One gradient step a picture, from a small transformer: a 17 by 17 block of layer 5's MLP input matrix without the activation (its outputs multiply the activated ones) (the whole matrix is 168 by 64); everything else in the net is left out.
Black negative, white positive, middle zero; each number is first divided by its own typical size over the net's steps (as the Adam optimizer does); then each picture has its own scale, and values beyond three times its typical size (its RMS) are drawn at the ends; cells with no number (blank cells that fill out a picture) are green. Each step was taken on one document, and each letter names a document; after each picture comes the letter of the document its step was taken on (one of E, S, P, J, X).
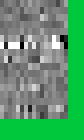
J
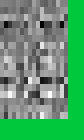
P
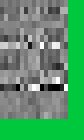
J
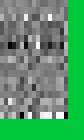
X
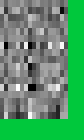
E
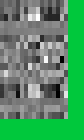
J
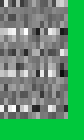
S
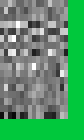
S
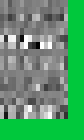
X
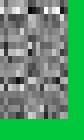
E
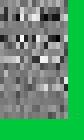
J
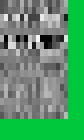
J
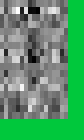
E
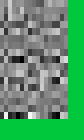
E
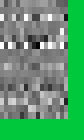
X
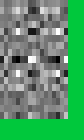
E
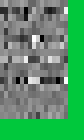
J
